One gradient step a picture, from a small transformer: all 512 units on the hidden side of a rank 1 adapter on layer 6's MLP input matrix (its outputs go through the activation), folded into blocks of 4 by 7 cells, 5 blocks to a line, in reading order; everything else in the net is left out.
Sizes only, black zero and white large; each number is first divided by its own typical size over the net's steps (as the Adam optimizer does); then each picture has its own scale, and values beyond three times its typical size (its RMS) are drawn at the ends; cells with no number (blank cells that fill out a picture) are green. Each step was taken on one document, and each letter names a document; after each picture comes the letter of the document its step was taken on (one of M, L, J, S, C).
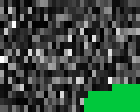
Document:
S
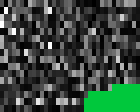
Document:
S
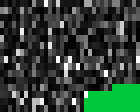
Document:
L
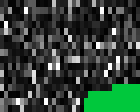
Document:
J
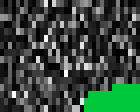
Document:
L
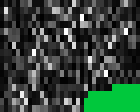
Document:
J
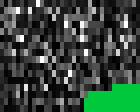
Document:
S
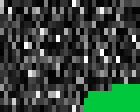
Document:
J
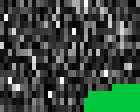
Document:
S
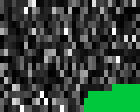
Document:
J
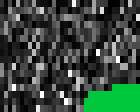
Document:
J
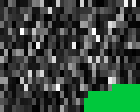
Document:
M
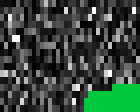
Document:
L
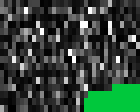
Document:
J
